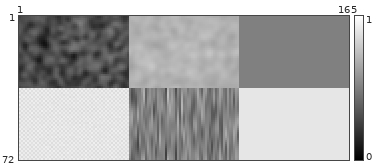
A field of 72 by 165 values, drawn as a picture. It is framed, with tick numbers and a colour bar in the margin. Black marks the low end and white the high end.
The table splits into 2 rows of 3 panels. Panel 1,1: low, blotchy. Panel 1,2: high, blotchy, faint in contrast. Panel 1,3: middling, flat. Panel 2,1: very high, checkered, faint in contrast. Panel 2,2: middling, streaked downward. Panel 2,3: very high, flat.
